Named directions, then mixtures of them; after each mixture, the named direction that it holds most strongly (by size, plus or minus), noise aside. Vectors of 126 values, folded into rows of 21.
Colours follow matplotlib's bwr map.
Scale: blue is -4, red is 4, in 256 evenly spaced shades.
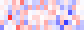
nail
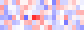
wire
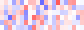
wire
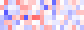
wire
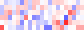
nail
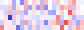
nail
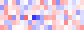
wire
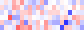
nail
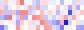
nail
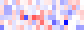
wire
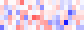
nail
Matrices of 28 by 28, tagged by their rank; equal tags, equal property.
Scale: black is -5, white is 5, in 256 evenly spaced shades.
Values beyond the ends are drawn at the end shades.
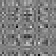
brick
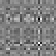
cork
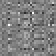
brick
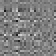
brick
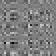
brick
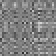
brick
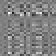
cork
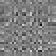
brick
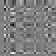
cork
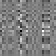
cork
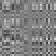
cork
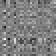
brick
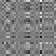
cork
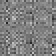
brick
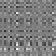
cork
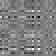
cork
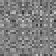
brick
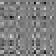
cork
